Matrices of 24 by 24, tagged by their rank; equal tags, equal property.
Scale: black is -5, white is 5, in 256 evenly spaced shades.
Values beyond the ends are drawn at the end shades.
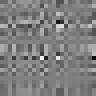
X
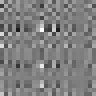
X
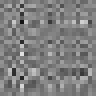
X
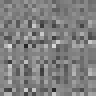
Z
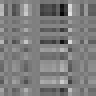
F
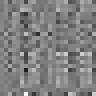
Z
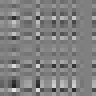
F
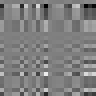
F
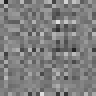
Z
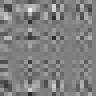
X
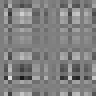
F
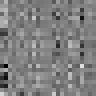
Z
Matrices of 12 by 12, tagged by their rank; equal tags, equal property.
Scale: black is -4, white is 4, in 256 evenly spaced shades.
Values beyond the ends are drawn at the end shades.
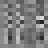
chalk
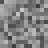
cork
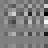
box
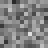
cork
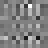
chalk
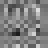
chalk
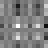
box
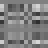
box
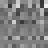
chalk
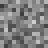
cork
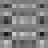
box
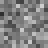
cork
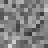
cork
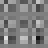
box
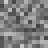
cork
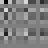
box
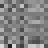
chalk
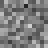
cork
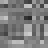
chalk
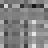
chalk
